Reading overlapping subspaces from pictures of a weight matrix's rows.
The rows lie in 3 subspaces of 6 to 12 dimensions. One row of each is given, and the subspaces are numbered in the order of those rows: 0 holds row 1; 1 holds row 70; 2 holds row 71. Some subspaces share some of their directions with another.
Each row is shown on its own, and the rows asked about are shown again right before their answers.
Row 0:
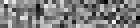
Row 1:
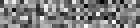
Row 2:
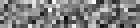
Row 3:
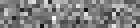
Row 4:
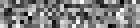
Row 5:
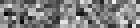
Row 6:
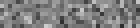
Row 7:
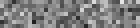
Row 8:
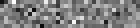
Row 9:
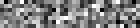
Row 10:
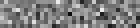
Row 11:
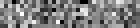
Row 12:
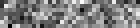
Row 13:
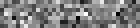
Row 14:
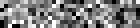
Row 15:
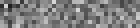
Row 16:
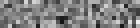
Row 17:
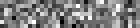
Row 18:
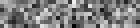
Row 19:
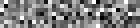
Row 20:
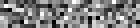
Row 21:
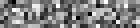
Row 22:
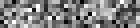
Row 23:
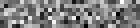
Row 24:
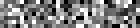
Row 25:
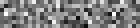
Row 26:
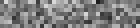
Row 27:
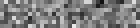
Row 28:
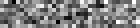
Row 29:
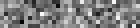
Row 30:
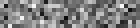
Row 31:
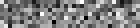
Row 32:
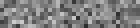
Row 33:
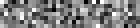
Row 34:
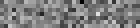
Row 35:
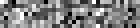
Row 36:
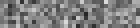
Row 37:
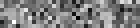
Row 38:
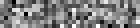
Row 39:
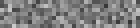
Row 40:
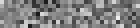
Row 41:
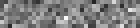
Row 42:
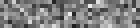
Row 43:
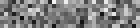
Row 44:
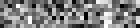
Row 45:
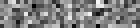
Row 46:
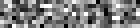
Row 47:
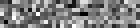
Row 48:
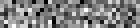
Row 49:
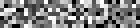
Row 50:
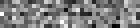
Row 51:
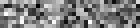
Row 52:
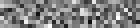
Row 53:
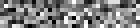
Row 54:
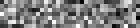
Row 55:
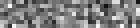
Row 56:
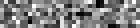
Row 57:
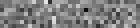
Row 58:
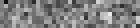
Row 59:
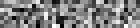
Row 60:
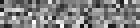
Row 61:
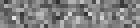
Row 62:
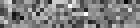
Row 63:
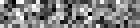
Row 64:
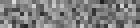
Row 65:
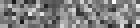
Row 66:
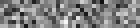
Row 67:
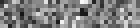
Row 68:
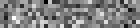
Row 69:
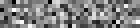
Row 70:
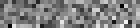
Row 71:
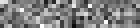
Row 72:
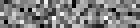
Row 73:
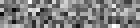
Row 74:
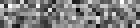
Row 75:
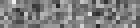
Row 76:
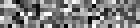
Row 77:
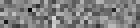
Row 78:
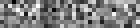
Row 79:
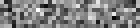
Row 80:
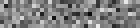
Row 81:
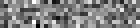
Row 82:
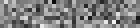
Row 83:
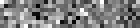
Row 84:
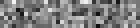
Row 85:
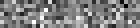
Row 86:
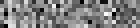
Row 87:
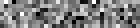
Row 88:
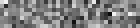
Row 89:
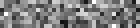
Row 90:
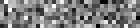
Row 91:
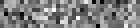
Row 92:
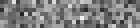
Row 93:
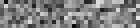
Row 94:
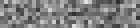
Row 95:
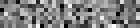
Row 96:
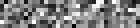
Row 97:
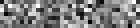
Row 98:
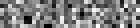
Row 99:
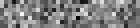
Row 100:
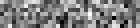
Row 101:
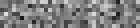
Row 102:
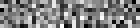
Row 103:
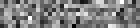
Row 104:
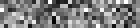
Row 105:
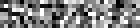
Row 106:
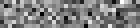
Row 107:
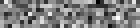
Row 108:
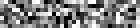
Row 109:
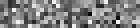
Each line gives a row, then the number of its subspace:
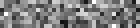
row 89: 1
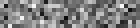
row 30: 1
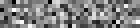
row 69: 2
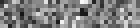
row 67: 2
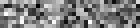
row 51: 0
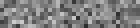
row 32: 2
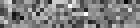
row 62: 2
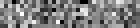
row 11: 0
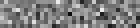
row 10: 1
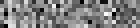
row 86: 2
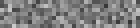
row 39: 1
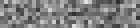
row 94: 0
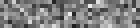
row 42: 2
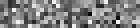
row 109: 0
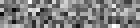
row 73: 1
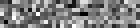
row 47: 2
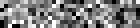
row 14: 2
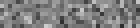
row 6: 1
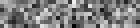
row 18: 2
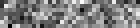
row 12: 1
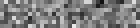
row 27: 2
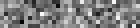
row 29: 0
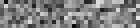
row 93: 0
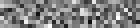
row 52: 1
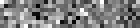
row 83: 0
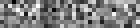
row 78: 0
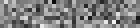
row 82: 2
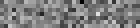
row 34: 0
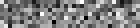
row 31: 0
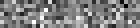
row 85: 1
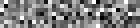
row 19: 2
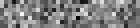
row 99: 0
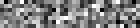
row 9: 1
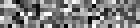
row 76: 1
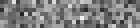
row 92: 1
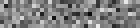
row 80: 2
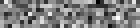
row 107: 1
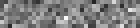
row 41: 1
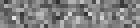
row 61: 1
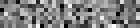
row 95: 1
